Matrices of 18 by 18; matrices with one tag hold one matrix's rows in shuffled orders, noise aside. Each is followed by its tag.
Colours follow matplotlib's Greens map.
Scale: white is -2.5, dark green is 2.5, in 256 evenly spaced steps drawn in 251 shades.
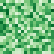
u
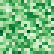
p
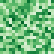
p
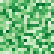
p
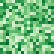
u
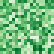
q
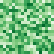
p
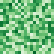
u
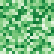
q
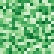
p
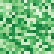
p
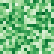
p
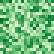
u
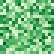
u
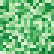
u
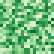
p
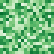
u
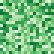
u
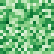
u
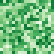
p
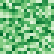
p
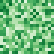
u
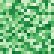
p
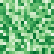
u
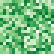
p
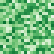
p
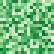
q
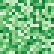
q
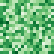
u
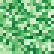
p
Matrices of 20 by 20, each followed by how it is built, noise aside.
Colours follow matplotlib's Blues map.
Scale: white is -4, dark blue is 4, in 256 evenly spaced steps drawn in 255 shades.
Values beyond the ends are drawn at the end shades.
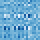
low rank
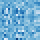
low rank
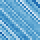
Toeplitz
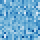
low rank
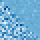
lower triangular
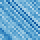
Toeplitz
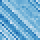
Toeplitz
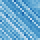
Toeplitz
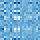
low rank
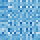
low rank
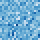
low rank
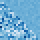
lower triangular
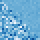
lower triangular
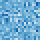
low rank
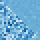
lower triangular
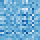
low rank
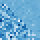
lower triangular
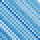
Toeplitz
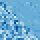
lower triangular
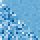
lower triangular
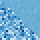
lower triangular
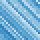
Toeplitz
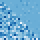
lower triangular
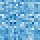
low rank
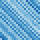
Toeplitz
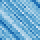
Toeplitz
